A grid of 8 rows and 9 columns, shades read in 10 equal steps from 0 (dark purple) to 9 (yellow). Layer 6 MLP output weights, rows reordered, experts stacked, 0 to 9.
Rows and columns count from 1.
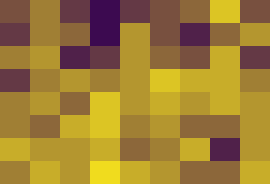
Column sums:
34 44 36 39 42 42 36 42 41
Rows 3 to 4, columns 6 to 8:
4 3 7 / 8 7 7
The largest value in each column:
7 7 7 9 7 8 7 8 7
